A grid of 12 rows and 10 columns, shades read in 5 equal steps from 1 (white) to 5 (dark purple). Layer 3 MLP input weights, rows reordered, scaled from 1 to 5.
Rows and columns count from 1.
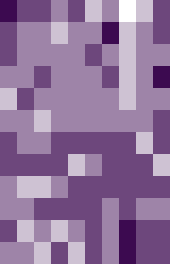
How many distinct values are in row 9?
3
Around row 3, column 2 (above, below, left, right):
3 3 4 3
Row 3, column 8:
2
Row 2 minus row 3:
0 0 0 -1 0 -1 2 0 0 1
